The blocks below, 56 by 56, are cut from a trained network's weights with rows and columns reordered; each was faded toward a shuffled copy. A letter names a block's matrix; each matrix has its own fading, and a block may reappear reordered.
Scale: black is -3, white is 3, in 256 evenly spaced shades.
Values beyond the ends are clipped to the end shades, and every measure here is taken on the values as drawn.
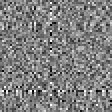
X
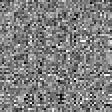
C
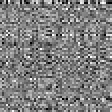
X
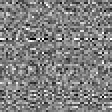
X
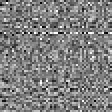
X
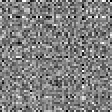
X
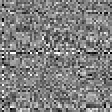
X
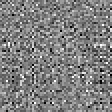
C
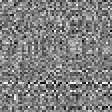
X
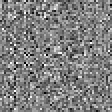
C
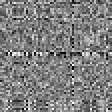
X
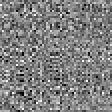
C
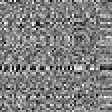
X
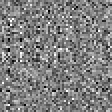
C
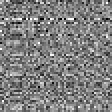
X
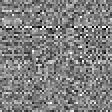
X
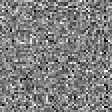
C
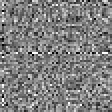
X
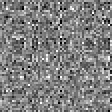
C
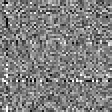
X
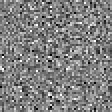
C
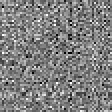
C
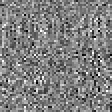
C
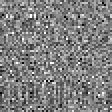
C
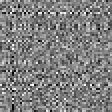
X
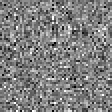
C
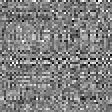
X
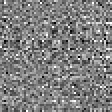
C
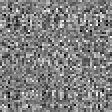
C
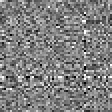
X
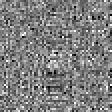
C
